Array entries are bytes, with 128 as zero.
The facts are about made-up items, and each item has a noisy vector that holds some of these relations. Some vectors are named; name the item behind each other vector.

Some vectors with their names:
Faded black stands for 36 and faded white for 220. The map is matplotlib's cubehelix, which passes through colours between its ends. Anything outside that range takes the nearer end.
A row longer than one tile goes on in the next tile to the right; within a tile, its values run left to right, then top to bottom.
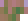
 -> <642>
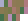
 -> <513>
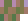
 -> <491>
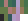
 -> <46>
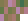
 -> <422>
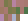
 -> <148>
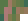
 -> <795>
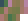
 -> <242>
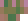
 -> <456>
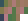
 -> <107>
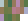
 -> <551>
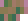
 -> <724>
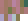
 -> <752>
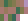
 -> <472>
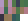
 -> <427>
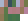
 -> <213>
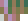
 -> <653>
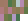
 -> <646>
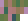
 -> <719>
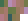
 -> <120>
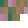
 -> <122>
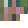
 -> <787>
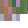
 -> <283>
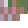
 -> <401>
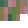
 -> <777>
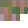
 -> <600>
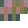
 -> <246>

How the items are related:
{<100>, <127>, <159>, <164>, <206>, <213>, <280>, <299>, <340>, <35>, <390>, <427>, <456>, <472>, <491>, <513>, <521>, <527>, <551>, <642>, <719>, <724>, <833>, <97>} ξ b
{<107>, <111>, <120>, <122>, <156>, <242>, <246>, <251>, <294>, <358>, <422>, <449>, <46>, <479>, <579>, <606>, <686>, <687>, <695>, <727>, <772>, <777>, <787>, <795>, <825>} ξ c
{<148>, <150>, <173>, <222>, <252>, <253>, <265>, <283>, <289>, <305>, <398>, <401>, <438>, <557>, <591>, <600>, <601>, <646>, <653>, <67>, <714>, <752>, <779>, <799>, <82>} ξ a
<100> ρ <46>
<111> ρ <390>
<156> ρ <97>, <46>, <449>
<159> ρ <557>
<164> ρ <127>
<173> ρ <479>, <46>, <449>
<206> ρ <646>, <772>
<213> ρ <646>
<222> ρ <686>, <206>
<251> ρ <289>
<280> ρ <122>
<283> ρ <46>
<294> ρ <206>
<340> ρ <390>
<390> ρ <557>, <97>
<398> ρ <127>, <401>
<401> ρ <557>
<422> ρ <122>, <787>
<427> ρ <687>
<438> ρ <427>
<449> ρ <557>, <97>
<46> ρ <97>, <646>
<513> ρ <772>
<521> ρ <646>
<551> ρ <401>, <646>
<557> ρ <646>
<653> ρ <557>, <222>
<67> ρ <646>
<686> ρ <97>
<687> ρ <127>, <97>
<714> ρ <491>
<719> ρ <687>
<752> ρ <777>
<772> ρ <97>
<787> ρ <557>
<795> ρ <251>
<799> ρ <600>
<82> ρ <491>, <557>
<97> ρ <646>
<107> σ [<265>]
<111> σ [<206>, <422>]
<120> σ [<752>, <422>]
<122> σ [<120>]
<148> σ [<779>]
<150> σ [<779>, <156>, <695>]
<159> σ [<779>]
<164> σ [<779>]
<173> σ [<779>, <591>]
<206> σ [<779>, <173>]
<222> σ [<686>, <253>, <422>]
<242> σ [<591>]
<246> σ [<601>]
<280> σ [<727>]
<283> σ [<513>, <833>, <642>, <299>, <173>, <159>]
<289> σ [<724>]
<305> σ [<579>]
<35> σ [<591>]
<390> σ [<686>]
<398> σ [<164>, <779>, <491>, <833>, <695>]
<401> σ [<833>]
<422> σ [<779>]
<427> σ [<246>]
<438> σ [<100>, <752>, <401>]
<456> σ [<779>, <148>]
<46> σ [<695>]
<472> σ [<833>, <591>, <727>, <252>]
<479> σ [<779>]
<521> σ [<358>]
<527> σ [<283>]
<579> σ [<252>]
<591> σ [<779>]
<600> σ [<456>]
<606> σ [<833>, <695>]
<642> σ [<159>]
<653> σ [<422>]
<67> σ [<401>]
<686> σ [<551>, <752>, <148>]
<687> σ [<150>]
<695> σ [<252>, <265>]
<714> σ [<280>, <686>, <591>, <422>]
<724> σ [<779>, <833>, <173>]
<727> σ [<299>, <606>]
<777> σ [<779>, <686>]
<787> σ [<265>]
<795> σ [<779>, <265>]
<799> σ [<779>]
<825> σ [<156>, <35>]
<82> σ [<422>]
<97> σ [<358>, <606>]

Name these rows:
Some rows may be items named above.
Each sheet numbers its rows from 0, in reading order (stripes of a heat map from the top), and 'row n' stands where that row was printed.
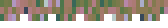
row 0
<265>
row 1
<646>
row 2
<164>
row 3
<111>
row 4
<253>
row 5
<513>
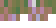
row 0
<799>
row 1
<401>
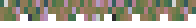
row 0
<449>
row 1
<686>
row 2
<294>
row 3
<779>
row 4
<772>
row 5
<111>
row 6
<449>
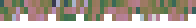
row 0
<156>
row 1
<438>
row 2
<213>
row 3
<164>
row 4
<305>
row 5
<173>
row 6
<150>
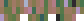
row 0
<35>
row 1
<127>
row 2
<687>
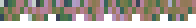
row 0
<206>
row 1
<557>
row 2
<97>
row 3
<100>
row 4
<222>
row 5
<340>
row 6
<513>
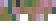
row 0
<390>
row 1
<252>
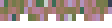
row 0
<280>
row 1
<67>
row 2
<779>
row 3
<438>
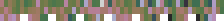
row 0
<799>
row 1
<251>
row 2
<294>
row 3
<67>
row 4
<714>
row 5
<521>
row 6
<687>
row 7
<46>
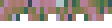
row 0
<601>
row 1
<358>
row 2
<159>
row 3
<398>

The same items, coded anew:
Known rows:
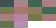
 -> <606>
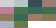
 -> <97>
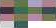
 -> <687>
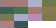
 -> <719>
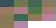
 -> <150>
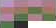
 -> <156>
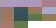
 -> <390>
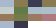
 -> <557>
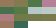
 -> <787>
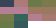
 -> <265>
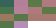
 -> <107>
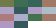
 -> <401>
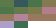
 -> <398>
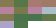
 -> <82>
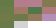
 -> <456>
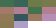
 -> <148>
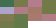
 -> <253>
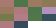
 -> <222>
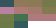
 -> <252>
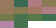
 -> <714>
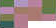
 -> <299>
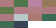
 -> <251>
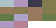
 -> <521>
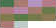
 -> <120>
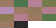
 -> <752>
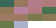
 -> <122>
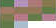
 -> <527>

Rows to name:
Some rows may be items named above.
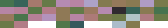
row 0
<779>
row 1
<340>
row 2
<427>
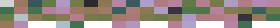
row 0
<206>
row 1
<67>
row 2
<422>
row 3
<164>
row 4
<686>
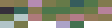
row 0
<427>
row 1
<398>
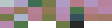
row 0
<213>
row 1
<449>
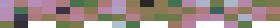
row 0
<449>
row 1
<795>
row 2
<67>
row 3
<127>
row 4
<551>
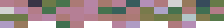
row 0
<646>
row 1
<358>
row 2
<422>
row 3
<206>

